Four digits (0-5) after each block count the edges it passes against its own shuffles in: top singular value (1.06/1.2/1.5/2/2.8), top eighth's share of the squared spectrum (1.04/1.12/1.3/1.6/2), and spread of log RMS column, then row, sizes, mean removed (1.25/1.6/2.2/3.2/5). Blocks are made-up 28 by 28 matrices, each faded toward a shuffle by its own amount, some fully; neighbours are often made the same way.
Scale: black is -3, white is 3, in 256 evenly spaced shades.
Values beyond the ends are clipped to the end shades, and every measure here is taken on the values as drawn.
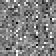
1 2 2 0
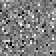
0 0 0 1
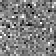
0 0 0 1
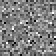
0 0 0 0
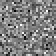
1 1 0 0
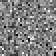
0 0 0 0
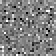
1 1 0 0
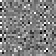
3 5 2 1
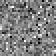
1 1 0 0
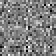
3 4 1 2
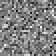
0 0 0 0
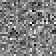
2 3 1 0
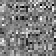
3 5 2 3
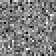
0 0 0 0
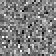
0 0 0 0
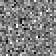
0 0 0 0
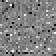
2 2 0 0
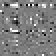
4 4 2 2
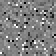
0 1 0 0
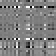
4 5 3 3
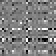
4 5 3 3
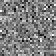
0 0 0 1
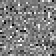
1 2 0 0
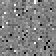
1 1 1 0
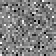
1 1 0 0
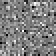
2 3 1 0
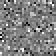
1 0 0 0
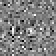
3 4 2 1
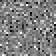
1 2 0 0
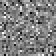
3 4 2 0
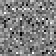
2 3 1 1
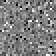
1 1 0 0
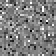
0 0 0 0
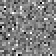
0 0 0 1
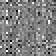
3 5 2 2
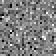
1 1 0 0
